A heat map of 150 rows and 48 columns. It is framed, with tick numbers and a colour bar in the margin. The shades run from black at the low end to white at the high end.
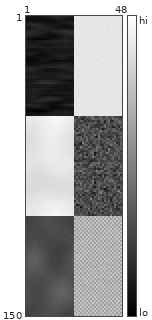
It is made of 3 by 2 panels. Panel 1,1: very low, streaked across, faint in contrast. Panel 1,2: very high, flat. Panel 2,1: very high, smooth, faint in contrast. Panel 2,2: low, fine-grained. Panel 3,1: low, smooth, faint in contrast. Panel 3,2: high, checkered.
